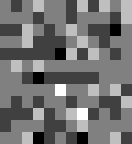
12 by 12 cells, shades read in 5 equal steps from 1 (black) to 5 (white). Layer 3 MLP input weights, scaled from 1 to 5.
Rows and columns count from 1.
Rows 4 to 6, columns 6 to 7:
2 3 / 1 4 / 3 3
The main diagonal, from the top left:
3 3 4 2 2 3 2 3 3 3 3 2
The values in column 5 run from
2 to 3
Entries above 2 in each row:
9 9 6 8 4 12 5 11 7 6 9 7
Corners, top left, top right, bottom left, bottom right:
3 4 3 2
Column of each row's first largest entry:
4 12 3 3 7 2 1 6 12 8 8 3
